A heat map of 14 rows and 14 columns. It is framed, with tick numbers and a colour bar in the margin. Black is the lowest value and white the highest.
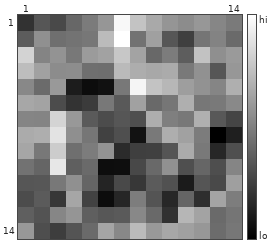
Histogram: bell-shaped. Odd rows or columns: none. Ninth with the highest average: top middle.
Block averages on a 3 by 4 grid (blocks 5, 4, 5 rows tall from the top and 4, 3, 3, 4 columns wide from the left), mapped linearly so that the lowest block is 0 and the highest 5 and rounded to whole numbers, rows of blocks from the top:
3 4 5 3 | 4 1 2 2 | 2 0 2 2
